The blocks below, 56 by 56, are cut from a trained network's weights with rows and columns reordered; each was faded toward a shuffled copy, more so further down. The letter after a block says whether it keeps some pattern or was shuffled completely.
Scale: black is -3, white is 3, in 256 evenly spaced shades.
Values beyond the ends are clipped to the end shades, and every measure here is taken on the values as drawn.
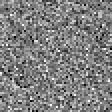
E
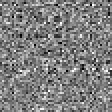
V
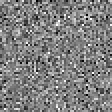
V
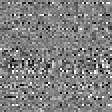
V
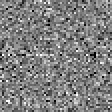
V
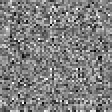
V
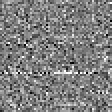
V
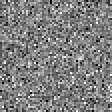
E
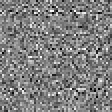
V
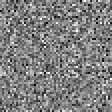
V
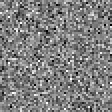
E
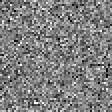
E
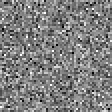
E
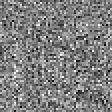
V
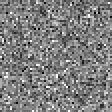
E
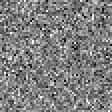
E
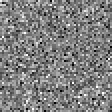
E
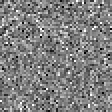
E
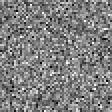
E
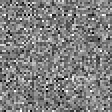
V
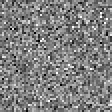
E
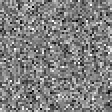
V
